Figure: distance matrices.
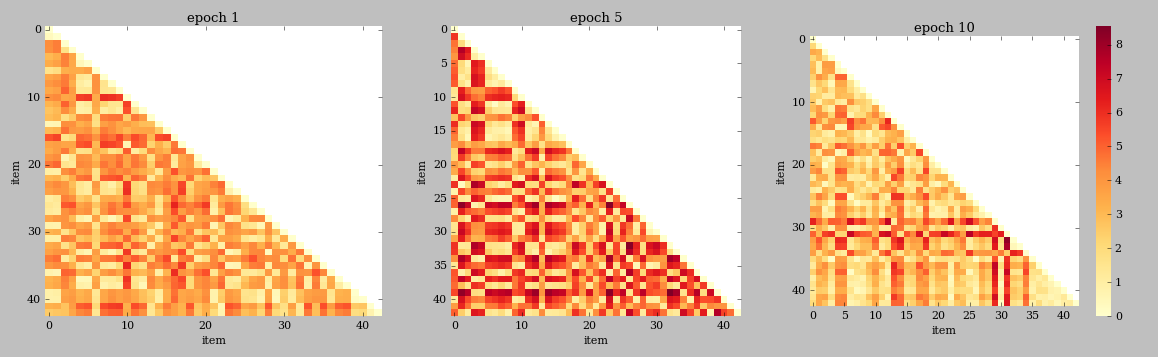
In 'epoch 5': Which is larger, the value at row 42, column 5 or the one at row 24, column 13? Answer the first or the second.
the second
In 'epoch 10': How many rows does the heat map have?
43
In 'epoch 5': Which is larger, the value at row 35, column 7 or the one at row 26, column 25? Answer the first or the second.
the second
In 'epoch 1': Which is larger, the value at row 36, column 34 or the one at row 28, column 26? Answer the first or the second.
the first
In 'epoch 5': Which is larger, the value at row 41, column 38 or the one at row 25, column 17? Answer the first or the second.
the first
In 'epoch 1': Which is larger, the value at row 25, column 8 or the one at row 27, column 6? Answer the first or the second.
the first
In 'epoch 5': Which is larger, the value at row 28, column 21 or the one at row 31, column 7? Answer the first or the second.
the second
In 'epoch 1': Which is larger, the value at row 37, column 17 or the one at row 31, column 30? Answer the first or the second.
the first
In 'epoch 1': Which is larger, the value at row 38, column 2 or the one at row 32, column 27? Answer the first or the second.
the first
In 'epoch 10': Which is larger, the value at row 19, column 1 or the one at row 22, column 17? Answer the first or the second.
the second
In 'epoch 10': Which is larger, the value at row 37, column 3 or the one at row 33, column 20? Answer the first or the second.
the second
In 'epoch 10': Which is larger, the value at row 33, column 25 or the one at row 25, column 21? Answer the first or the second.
the second
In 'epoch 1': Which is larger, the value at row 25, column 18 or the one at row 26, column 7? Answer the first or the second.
the second
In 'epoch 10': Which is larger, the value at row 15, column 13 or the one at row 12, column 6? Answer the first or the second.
the first
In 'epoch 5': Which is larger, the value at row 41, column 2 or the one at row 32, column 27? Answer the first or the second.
the second
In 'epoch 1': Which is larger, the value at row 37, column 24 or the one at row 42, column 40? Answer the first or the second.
the second
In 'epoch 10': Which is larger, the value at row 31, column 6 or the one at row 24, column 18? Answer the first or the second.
the first
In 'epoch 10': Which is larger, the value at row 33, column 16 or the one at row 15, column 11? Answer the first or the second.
the first
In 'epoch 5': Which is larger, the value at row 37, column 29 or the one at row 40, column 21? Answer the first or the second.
the first
